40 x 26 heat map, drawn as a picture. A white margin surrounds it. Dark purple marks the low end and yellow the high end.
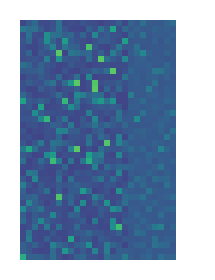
Odd rows or columns: none. Grain: fine. Histogram: skewed, a long tail of high values. Seam: vertical, 70% of the way across, the right part calmer. Average level on the scale: 30%. Stripes: none.
